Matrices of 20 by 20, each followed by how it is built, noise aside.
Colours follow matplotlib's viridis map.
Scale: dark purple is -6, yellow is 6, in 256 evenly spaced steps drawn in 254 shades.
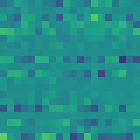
uneven rows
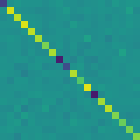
diagonal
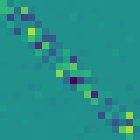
banded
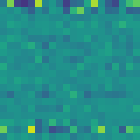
uneven rows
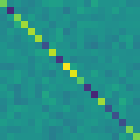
diagonal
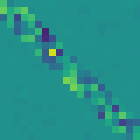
banded
